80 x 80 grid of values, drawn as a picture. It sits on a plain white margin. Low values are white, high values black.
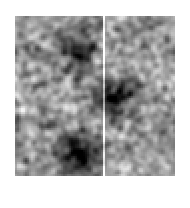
Slope: none. Bumps: three. Odd lines: column 45.
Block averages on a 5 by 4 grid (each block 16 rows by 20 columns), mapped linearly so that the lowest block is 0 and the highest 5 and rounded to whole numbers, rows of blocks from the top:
0201 | 1300 | 0041 | 1211 | 1510
